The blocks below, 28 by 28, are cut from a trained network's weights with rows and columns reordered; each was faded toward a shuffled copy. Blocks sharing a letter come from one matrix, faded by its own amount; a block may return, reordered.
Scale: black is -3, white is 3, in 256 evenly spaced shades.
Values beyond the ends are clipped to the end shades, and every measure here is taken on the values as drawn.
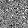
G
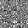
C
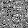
G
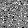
G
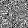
G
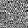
C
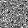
G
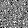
G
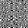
C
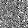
G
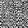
C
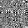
C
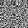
C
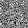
G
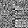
C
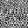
C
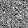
G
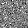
G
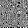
C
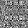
C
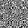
C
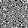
G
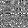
C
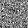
G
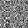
C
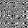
C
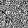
G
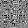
C
